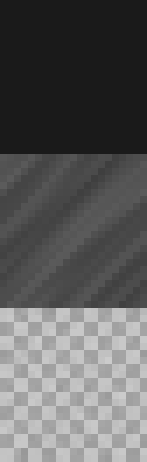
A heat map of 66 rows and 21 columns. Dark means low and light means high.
The table splits into 3 rows of 1 panel. Panel 1,1: very low, flat. Panel 2,1: low, slanting up to the right, faint in contrast. Panel 3,1: high, checkered.
